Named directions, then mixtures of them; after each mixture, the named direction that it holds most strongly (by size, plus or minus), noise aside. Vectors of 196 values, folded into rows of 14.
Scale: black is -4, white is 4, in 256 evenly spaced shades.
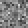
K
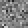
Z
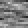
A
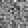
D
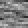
A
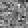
K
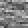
A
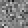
Z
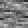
A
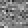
Z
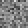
D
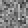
K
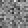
D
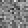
D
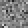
Z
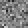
Z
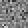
Z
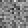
D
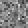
K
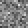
K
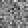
D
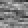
A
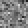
K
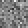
D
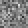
K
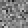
Z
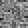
D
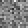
D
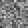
D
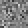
Z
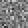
Z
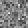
K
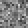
K
